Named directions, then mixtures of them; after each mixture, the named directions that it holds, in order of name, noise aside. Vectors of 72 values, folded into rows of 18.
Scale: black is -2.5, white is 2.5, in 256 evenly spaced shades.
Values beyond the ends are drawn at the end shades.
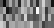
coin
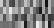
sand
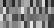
coin, sand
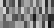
coin, sand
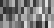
sand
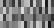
coin, sand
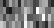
coin, sand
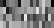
coin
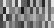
coin, sand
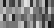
coin, sand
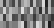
coin, sand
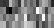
coin, sand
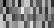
coin, sand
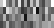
coin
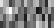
coin, sand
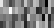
coin, sand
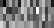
coin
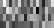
coin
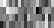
coin, sand
